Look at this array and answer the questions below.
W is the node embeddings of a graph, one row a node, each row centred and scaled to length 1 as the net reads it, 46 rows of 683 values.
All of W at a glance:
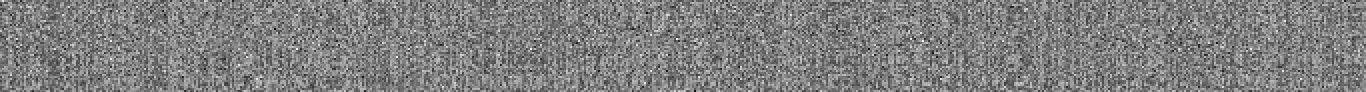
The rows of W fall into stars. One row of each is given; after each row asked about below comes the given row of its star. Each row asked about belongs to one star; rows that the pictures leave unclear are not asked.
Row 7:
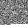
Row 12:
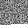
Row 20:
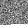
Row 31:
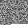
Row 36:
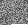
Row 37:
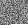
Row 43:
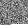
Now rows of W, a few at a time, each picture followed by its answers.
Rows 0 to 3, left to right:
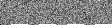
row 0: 37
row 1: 20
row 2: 31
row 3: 36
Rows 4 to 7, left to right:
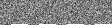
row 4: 12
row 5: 36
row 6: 43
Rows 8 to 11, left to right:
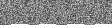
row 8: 37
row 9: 43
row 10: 12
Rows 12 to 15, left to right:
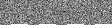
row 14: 37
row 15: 7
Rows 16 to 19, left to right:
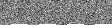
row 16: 7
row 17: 31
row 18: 36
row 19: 12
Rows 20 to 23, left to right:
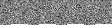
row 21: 31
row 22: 36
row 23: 43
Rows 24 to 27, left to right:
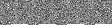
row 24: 20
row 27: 7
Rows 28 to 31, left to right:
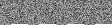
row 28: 31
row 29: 7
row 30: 7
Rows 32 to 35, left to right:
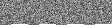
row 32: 36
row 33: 43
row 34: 37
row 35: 31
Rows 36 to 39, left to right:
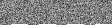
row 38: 12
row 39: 43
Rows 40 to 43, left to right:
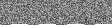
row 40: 12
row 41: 12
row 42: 37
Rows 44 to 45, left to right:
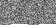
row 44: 43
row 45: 31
